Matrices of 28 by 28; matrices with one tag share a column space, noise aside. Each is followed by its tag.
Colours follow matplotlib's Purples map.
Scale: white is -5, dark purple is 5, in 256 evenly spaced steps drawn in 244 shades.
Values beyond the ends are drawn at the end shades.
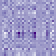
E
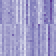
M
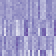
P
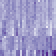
P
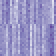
M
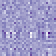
E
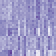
P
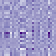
E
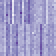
M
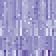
P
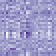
E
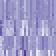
P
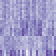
P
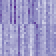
M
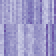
M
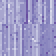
M
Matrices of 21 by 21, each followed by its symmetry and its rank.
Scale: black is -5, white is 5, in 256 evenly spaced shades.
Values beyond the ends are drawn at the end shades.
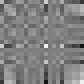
symmetric, rank two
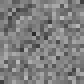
symmetric, full rank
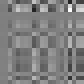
neither, rank one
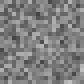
symmetric, full rank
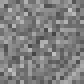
symmetric, full rank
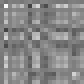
symmetric, rank two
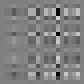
neither, rank one
